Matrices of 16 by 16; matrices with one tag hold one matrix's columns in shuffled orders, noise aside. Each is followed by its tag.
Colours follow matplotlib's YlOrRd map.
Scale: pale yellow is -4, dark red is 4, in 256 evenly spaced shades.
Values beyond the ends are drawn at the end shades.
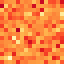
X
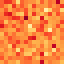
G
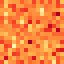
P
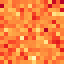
X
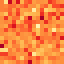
G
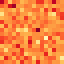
X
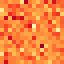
G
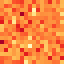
P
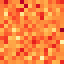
X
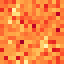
P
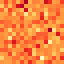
X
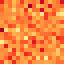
X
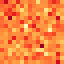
G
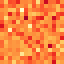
G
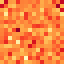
X
